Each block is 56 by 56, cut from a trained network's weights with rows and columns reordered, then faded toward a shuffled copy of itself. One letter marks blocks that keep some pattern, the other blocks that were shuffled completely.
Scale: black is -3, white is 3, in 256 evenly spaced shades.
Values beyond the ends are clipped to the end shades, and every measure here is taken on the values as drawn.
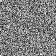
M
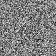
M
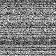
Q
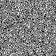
M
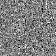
Q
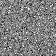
M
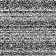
Q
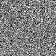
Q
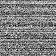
Q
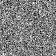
M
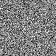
M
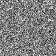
Q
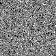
M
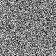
M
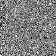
Q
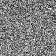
M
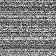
Q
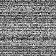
Q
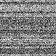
Q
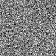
Q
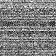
Q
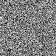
M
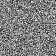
M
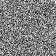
M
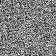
M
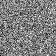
M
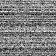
Q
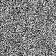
Q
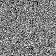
M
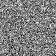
M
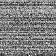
Q
